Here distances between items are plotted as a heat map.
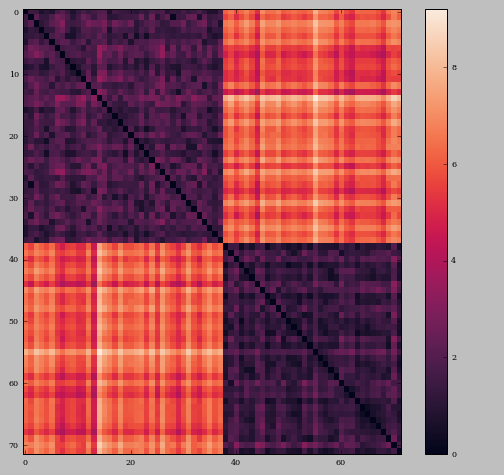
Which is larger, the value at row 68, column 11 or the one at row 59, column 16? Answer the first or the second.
the second
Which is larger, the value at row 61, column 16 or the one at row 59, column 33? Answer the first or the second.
the first
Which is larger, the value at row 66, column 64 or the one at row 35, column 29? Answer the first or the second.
the second
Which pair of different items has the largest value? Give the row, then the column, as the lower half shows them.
55, 14
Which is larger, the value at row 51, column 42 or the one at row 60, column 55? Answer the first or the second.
the second
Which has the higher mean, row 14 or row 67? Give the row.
14
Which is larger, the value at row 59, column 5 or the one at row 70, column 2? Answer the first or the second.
the second
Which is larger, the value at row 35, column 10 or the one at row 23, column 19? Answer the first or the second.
the first
